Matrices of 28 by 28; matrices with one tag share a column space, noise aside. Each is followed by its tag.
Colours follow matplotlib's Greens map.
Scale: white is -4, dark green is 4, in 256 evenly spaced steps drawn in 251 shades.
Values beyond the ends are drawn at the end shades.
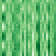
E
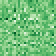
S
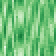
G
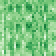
E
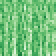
E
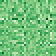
S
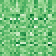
S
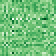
S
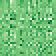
S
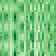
E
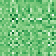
S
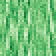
G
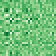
S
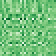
S
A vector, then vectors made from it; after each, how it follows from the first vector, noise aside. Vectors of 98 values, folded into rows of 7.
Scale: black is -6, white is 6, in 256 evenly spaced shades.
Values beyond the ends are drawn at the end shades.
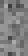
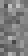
negated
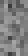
copied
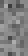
copied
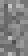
negated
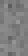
shrunk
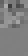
partly zeroed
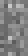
negated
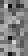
scaled up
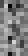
scaled up
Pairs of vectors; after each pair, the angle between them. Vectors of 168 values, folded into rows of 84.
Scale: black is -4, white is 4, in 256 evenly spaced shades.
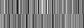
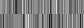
orthogonal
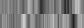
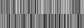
partly opposed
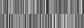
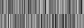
nearly opposite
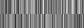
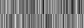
nearly opposite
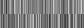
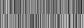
nearly opposite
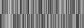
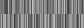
orthogonal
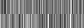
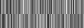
partly opposed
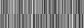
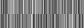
nearly parallel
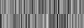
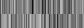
partly aligned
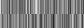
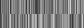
nearly opposite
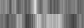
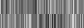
partly opposed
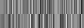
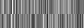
partly aligned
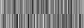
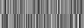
partly aligned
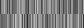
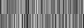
nearly parallel
